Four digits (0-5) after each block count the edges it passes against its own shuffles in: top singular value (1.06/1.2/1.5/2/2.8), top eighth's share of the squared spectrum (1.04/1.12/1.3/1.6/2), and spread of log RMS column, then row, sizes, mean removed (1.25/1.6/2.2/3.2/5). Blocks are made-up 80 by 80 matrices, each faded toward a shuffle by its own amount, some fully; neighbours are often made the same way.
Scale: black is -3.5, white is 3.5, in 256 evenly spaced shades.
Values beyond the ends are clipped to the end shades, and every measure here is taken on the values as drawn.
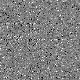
3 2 1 1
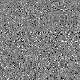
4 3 1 2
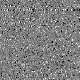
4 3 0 1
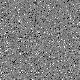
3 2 1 1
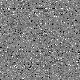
3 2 0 1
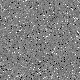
0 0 0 0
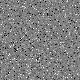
0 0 0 0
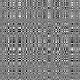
5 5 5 4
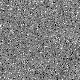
2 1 0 0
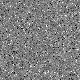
0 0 0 0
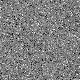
1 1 0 0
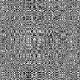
5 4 3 3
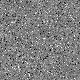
0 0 0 0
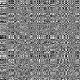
5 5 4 4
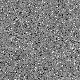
2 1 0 0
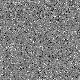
2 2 0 0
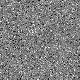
2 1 0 0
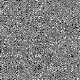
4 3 2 1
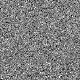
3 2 1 1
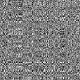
4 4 3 3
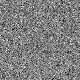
2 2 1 0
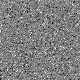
2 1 0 0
